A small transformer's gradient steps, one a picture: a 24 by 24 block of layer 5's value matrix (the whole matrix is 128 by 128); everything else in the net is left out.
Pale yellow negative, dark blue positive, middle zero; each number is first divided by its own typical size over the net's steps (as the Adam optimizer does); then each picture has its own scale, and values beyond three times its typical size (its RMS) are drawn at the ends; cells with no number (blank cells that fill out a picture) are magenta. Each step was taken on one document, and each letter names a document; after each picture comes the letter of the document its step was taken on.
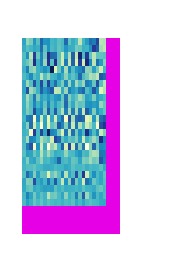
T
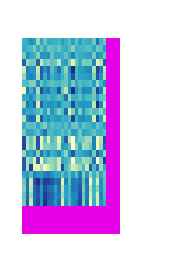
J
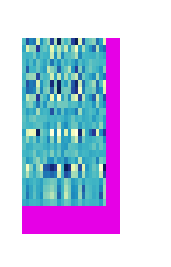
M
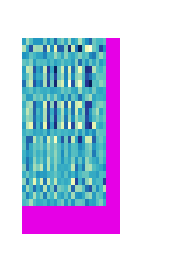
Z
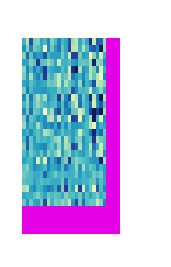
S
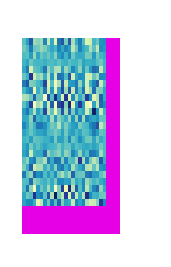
Z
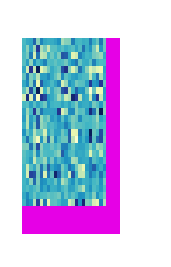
T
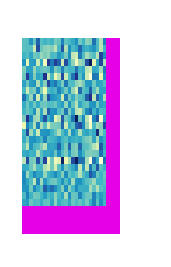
T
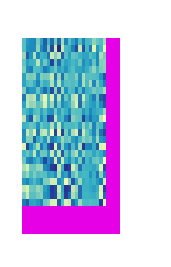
M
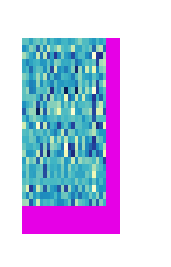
S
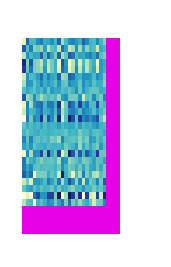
J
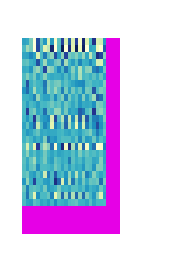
S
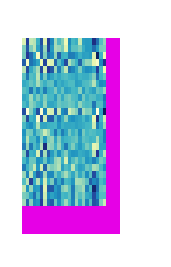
J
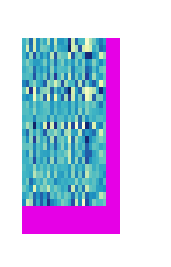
Z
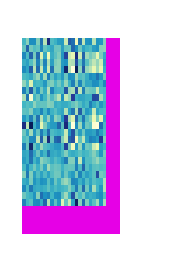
S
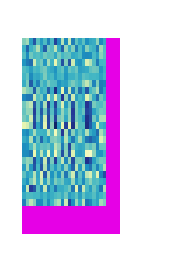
Z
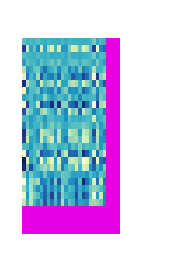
J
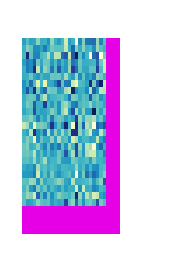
S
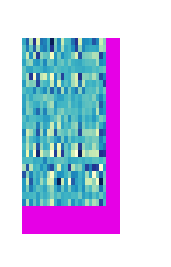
M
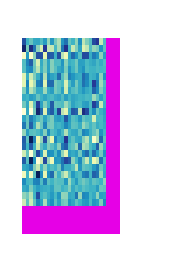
J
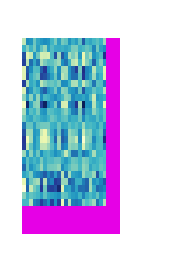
J
